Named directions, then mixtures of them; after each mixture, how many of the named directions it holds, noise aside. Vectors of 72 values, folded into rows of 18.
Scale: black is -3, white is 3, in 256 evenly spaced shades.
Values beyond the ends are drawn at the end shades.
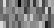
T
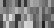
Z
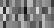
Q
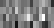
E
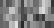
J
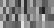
three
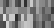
two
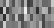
one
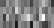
one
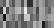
two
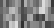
one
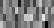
two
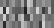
one
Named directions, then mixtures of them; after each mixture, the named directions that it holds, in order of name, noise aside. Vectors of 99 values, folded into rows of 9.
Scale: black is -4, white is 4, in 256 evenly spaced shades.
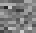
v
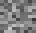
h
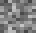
h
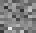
h, v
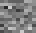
v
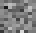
h, v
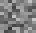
h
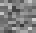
h, v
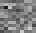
v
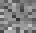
h, v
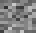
h, v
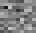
v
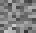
h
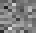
h, v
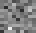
h, v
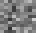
h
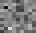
h, v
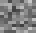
h, v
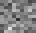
h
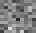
h, v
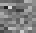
v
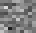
h, v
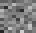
h, v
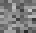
h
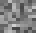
h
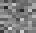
h, v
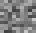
h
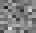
h, v
